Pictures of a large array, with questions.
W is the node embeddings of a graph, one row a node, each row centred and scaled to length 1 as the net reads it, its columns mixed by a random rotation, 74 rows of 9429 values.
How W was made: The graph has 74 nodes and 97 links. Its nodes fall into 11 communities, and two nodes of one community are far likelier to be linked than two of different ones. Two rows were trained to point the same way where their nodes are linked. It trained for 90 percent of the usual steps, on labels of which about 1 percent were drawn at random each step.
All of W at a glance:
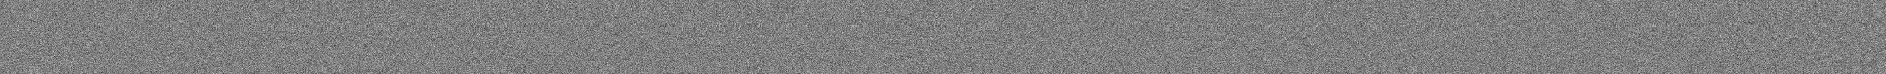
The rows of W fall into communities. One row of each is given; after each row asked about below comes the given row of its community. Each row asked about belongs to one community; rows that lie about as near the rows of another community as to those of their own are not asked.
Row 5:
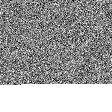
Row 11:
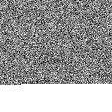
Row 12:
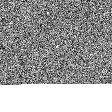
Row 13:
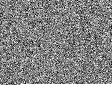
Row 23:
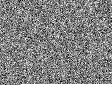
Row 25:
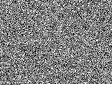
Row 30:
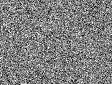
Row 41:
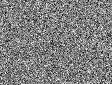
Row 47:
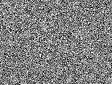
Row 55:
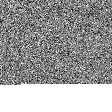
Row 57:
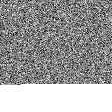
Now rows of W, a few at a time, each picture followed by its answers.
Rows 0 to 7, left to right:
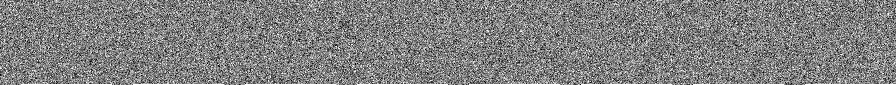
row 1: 12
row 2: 55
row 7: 12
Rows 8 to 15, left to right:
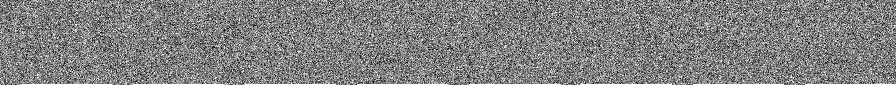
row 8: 55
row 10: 57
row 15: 11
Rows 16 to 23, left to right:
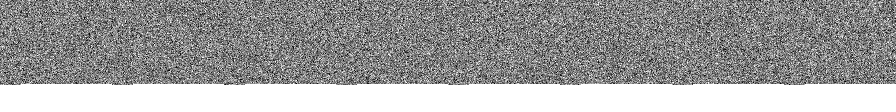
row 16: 13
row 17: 12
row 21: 41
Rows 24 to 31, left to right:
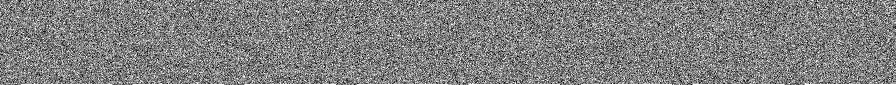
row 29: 41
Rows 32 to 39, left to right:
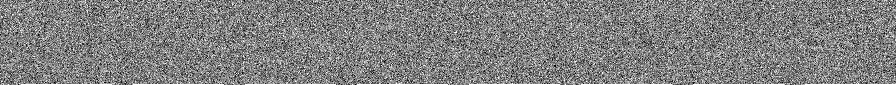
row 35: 30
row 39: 57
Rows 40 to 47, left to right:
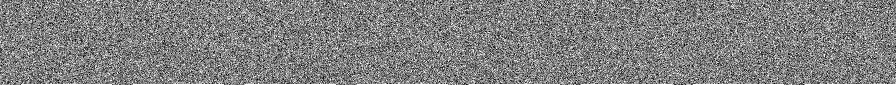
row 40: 5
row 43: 41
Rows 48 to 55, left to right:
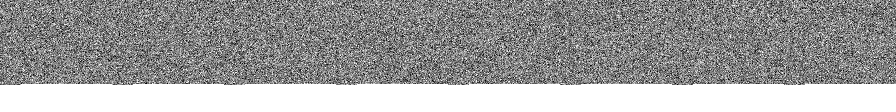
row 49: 25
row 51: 41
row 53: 57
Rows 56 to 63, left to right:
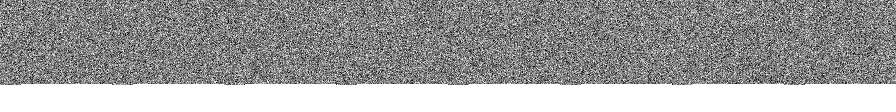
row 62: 23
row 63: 5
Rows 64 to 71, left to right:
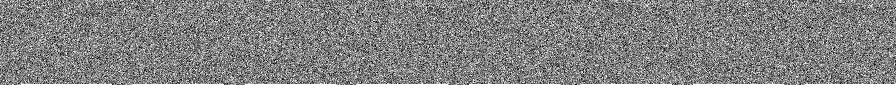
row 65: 23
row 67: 13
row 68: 25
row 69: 55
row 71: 55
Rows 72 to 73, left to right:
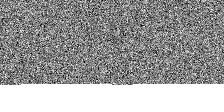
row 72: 12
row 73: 57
